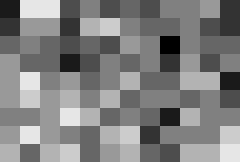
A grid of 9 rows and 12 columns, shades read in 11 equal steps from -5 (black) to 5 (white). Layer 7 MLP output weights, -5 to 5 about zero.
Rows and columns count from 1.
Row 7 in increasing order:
-4 -1 -1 0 0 0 0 0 1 2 2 4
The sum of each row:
-5 -6 -13 -12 5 5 3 10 13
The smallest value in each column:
-4 -1 -1 -4 -2 -2 -1 -3 -5 -1 -2 -4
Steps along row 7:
same up up down down up down down up down same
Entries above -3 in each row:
10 9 11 10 11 12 11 11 12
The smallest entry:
-5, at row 3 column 9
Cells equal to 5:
0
